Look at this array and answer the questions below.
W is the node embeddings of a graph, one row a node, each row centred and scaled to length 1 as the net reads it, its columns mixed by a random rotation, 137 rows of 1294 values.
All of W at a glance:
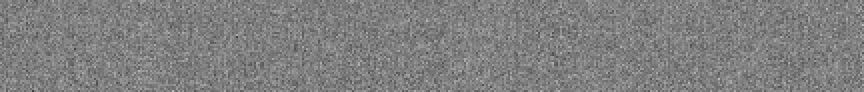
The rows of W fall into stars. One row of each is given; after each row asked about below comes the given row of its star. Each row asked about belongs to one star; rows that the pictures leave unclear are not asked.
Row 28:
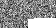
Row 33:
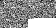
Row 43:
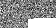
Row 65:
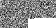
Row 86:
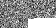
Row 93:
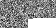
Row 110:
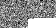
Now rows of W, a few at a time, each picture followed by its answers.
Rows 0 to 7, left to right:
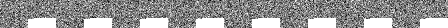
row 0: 86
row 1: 33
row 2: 110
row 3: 110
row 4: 93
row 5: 65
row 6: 65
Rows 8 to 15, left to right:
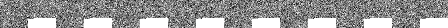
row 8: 28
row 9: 86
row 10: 110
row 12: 110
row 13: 65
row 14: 28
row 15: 93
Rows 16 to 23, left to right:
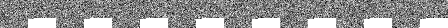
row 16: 65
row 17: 28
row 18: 28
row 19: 28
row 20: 43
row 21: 110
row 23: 33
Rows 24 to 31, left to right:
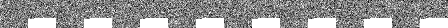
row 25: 86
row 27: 28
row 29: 86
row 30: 28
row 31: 86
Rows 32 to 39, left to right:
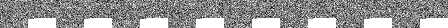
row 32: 65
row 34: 86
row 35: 86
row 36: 33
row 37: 110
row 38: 93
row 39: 93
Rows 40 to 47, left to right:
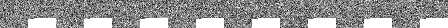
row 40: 65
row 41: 110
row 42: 86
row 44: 33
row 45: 93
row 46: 33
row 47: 65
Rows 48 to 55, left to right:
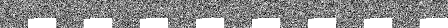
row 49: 110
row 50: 110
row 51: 43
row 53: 93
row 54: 110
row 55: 110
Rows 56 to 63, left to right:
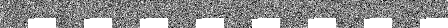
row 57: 65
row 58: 110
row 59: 93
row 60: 28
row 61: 110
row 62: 65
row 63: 110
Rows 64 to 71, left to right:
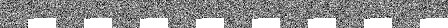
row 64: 28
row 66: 86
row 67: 43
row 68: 65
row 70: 65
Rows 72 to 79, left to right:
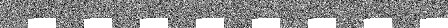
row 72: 43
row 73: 28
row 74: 65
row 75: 65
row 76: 28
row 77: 86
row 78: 110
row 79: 65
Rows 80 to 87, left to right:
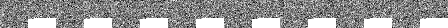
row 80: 110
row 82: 110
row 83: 28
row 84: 28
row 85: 33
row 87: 110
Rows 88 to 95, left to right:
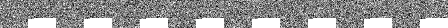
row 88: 43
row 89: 43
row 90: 110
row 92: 33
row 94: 93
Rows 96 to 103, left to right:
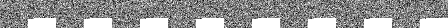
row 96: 86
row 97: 33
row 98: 33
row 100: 93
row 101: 86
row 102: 93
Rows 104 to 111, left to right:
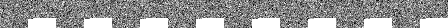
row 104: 28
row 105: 86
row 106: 33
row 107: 33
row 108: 28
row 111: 65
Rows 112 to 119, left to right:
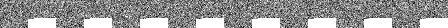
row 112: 28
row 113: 28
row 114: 43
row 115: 86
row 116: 28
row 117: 93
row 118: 33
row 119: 33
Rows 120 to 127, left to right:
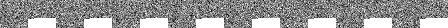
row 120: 65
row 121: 93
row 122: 65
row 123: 65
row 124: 65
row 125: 43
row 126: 110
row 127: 28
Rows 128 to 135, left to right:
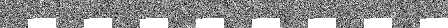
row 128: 28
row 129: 33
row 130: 28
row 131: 110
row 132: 33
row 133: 65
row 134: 86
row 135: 110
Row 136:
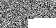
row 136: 28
